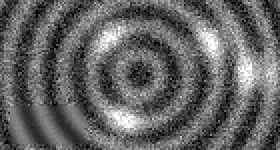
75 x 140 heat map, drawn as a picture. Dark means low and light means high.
Calmest part: bottom left. Rings: centred on the centre. Odd patch: calmer, in the bottom left. Bumps: four.
